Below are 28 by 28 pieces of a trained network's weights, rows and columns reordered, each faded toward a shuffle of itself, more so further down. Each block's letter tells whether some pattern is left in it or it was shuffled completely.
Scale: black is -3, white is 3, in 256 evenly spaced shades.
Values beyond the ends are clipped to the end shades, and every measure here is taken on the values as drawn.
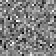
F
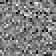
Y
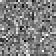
F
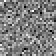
F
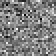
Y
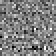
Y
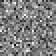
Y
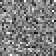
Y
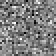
F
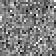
F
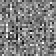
Y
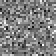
Y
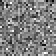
F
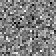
F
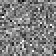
F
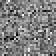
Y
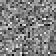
F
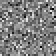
F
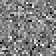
F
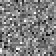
F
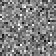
F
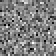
F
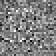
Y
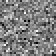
F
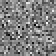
Y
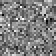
Y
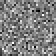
F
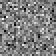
F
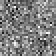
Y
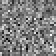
Y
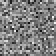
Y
